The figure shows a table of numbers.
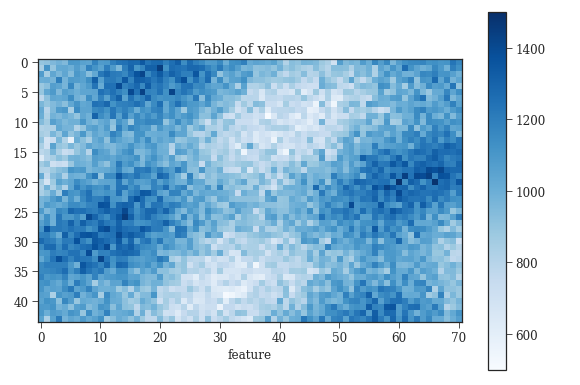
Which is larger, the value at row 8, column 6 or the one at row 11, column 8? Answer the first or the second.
the first
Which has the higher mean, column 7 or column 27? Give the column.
7
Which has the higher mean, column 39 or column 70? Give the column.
70
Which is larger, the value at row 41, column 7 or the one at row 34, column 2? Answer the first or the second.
the second
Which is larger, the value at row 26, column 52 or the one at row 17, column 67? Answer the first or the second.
the second
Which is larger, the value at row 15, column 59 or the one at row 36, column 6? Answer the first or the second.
the first
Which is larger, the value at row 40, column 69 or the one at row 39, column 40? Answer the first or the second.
the first
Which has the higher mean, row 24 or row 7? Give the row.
24
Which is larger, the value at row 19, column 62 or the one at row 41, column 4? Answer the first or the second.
the first
